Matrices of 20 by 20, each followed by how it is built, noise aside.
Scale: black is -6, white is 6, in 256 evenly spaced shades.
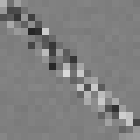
banded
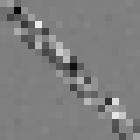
banded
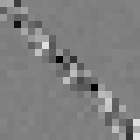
banded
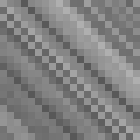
Toeplitz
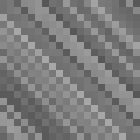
Toeplitz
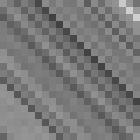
Toeplitz
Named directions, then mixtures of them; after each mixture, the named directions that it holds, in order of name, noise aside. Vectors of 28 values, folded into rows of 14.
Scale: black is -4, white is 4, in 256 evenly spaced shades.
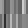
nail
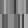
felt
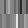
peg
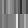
peg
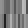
felt, nail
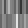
peg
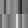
felt, peg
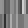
nail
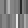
peg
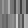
felt, peg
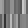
nail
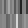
peg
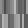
felt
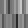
peg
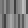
felt, nail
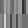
nail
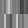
nail, peg
